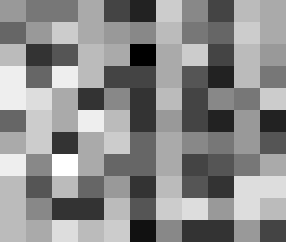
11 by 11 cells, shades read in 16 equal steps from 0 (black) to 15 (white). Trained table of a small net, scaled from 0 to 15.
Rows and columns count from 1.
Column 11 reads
10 10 9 7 12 2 5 10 13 11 4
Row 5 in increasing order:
3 3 4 7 8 8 10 11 12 13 14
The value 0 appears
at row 3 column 6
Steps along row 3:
down up up down down up up down up down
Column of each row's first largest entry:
7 3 8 1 1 4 2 3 10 8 3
